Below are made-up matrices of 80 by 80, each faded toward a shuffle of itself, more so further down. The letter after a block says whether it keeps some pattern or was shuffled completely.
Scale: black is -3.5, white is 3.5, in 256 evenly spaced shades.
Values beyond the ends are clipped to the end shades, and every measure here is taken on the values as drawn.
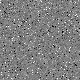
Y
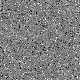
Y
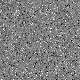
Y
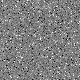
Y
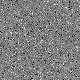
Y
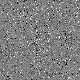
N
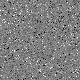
Y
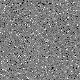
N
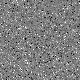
Y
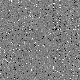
N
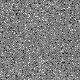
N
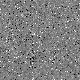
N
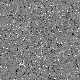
Y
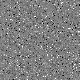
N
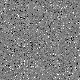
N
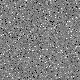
Y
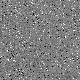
Y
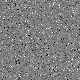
Y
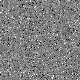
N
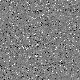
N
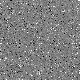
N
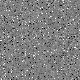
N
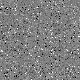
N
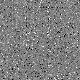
N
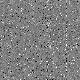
N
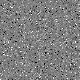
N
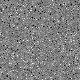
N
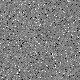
Y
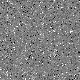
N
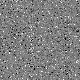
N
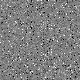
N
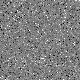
Y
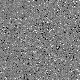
Y
